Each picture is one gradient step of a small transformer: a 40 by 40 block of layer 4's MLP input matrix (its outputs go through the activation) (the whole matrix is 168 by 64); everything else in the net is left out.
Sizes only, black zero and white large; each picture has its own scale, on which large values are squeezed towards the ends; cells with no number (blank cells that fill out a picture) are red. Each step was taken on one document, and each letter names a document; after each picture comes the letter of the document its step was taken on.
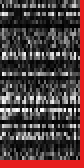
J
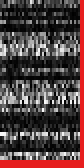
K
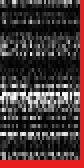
J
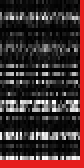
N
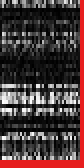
J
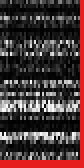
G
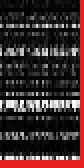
N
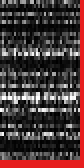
J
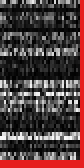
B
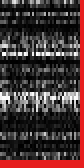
K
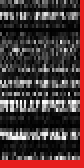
B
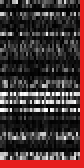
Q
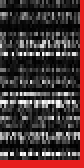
G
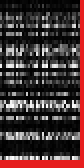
N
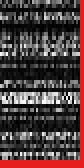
Q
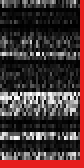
J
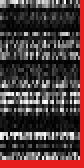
K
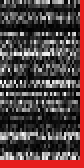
G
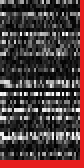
Q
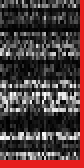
K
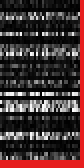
N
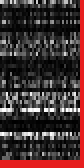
J
